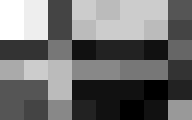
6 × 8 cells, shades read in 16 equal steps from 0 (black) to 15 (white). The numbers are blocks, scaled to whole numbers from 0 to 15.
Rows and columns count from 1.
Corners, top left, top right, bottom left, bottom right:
15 5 5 9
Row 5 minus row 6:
0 1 3 -1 0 1 -1 -7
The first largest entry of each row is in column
1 1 3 2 3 8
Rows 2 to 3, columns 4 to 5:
11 12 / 1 2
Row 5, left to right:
5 5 11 1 1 1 0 2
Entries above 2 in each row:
8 8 4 8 3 4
